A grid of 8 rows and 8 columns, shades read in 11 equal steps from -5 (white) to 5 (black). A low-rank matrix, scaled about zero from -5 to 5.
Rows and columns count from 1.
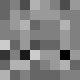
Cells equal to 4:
1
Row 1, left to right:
1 0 2 -2 -1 0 2 -1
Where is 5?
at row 6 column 7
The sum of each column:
1 -2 0 -1 -1 -1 1 -1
